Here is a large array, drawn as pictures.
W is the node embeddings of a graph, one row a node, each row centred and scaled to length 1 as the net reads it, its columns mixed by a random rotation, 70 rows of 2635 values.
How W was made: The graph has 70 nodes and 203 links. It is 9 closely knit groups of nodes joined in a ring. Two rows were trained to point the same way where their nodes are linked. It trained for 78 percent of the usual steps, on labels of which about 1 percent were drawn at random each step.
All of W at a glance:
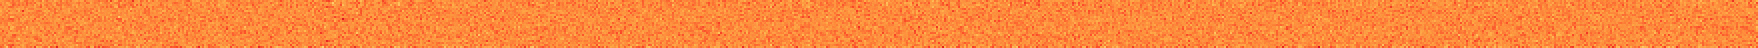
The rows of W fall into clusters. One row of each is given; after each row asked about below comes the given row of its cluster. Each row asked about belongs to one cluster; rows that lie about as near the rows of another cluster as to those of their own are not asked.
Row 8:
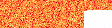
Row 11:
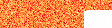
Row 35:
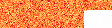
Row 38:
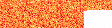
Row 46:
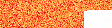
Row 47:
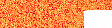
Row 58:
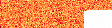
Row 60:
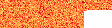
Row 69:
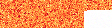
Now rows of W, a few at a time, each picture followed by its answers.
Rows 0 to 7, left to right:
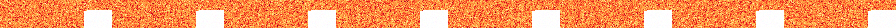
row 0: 60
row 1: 60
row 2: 8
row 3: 69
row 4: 8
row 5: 69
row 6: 8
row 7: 60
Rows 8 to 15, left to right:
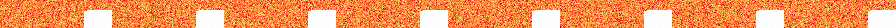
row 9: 60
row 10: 60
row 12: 69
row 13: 58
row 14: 47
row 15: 11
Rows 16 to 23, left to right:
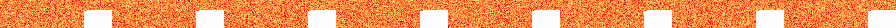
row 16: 11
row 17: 38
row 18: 38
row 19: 47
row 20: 58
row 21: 11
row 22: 69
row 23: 46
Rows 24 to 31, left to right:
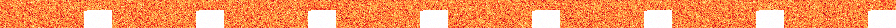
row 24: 38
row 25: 35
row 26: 35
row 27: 46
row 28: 58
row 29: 46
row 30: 38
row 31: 60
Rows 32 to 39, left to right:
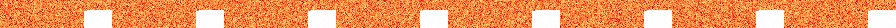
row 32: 46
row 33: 11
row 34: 8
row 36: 8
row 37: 58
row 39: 11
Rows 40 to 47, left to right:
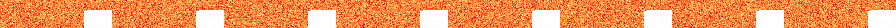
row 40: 35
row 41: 35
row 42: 60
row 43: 35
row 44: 35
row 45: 11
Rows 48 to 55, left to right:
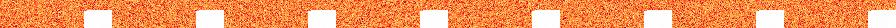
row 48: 58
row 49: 47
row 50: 47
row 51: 8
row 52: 8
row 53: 60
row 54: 46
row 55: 69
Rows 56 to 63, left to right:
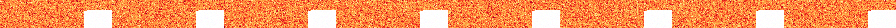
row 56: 38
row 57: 11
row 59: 38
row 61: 60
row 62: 11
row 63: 47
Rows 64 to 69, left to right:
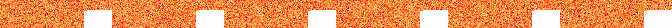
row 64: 69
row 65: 58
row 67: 46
